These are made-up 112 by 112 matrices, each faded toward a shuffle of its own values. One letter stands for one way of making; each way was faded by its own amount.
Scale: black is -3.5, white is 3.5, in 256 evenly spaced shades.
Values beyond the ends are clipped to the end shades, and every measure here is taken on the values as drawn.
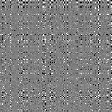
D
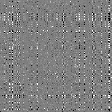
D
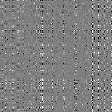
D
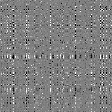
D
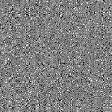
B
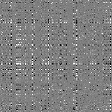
D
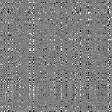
D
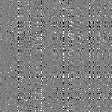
D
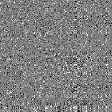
B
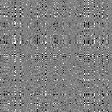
D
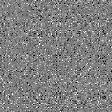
B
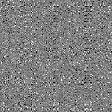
B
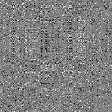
B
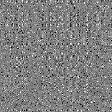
B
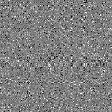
B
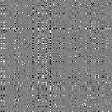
D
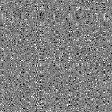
B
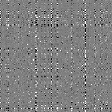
D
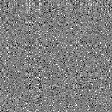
B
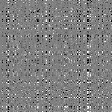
D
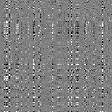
D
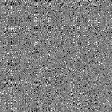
B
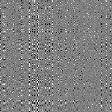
D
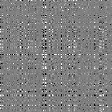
D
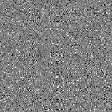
B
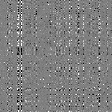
D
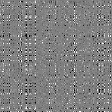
D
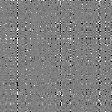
D
